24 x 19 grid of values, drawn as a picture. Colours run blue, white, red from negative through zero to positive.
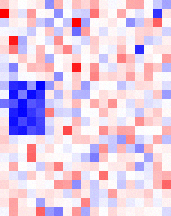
No regular stripes run through it. In the middle left lies a patch that is lower than the rest. The middle left is the ninth with the lowest average.
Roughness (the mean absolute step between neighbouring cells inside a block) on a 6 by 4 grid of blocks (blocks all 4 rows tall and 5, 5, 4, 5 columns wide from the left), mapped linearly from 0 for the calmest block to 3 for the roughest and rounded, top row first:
1 3 0 2
1 1 0 1
2 1 0 0
1 1 1 1
1 0 1 1
0 1 0 0
